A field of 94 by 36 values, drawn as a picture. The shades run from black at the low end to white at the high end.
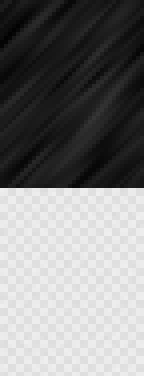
The table splits into 2 rows of 1 panel. Panel 1,1: very low, slanting up to the right, faint in contrast. Panel 2,1: very high, checkered, faint in contrast.
